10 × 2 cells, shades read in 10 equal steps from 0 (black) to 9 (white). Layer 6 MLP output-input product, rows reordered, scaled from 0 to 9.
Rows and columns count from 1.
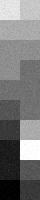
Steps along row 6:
up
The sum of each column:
35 50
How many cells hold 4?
4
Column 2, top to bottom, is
7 6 5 4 4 4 6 9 3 2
